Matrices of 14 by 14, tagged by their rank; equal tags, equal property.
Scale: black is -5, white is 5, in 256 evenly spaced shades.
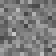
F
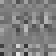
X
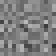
X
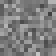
F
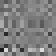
X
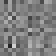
X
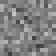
F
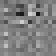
X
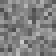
F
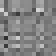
X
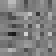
X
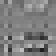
X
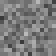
F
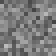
F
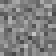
F
